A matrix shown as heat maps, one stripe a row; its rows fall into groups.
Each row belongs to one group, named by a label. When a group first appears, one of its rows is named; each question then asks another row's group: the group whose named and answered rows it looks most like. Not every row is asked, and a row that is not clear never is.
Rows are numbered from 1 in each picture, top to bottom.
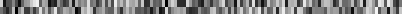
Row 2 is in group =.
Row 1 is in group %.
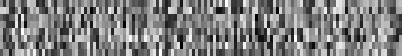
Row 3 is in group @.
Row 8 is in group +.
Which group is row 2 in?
+
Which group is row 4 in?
@
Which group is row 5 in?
%
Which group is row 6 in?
%
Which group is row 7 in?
@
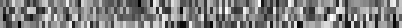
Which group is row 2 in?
+
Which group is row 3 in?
=
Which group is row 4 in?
%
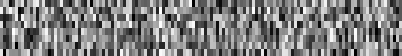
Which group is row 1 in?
+
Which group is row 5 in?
=
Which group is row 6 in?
=
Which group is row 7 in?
=
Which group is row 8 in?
%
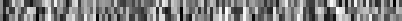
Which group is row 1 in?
=
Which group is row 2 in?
+
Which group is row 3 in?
@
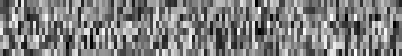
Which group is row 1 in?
@
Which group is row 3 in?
=
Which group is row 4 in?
%
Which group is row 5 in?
%
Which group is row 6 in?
+
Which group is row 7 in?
+
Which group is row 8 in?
=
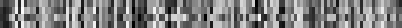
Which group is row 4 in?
@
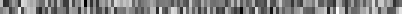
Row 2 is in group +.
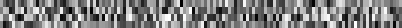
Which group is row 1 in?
@
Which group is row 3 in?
%
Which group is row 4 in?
=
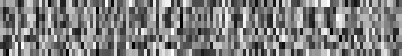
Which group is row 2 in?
@
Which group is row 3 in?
+
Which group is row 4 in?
@
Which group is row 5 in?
%
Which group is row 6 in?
=
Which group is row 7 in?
@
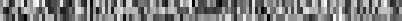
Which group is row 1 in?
+
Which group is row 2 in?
%
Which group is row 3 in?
@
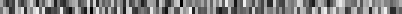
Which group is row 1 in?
@
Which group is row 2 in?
+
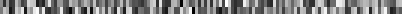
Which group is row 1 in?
+
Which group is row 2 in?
+
